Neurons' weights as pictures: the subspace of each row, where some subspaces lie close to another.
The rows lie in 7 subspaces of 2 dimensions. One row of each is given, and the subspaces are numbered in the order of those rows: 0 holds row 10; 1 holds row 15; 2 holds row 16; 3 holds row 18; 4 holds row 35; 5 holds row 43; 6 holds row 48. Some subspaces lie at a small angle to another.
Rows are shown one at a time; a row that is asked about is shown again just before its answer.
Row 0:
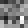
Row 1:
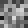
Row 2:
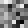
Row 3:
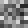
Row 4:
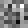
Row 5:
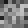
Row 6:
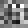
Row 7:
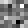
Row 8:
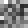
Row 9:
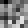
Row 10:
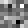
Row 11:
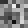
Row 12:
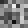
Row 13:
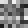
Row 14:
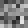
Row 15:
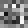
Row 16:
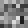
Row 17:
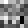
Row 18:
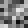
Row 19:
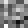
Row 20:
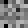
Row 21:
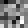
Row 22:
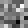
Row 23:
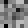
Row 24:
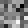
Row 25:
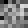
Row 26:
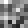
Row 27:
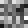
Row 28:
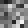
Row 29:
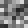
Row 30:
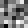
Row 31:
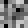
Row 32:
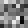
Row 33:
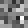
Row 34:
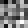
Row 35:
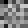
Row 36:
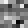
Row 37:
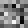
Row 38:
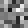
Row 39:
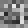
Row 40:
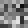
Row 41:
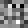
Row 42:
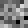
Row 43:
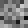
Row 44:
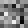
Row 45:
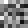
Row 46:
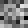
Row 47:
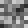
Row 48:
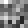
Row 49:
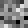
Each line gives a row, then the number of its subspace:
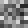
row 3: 5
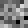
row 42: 5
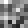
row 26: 6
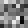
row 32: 2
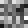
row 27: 3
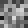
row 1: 4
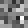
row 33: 6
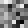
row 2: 1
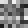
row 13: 3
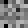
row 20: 4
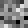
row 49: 5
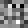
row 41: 0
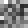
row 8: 4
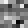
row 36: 0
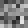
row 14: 2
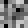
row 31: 4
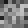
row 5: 4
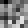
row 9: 6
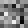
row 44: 1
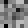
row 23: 4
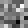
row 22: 2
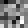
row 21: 2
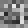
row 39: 1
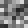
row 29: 3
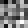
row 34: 3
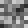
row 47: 3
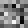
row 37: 1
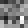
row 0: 6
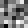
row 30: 3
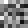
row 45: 5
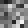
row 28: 1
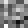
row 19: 5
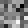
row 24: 2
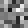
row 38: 6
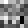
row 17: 6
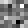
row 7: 0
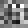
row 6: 0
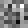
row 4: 1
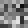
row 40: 2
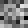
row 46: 5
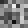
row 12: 0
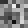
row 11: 0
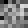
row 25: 4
